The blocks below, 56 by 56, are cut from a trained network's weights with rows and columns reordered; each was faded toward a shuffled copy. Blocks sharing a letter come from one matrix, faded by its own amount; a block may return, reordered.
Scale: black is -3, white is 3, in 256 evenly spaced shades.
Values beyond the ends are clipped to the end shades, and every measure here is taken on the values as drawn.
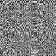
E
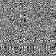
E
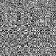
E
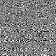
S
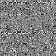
S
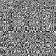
E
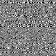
S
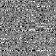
S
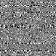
S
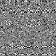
S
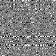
S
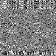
S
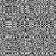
E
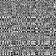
E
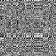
E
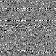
S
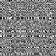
E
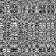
E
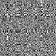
E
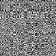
E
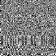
E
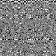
S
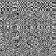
E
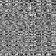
E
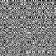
E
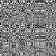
E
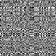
E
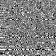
S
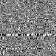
S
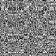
E
